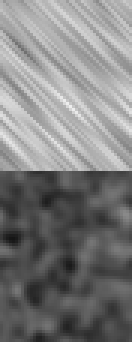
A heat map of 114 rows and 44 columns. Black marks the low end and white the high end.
The table splits into 2 rows of 1 panel. Panel 1,1: high, slanting down to the right. Panel 2,1: low, blotchy.
